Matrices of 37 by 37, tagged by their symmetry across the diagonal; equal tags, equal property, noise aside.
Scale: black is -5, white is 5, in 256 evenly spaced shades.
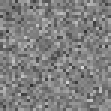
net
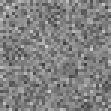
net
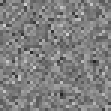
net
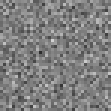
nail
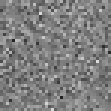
nail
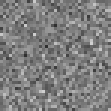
net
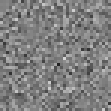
nail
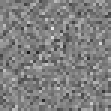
nail
